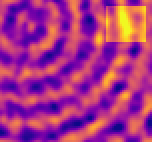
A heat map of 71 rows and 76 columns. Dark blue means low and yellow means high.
Odd patch: higher, in the top right. Ninth with the highest average: top right. Average level on the scale: 40%. Rings: centred on the top left.
